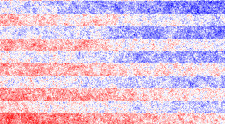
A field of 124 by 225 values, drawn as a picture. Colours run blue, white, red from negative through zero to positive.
The ninth with the lowest average is the top right. The bottom left is the ninth with the highest average. On average the colour sits 50% of the way up the scale. The field climbs toward the bottom left. Stripes running across repeat 5 times from top to bottom.
